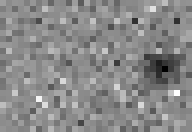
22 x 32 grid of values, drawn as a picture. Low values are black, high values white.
Dips: one, in the middle right. Mirror symmetry: none. Stripes: none. Histogram: heavy tails on both sides. Ninth with the lowest average: middle right.
